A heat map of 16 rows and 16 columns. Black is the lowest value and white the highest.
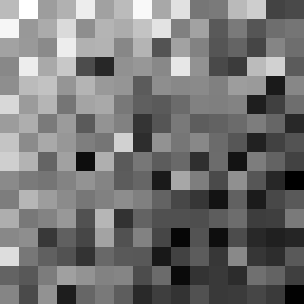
The ninth with the lowest average is the bottom right. The histogram is bell-shaped. No single row or column stands out from its neighbours. There are no regular stripes. The field climbs toward the top left. The halves do not mirror each other.
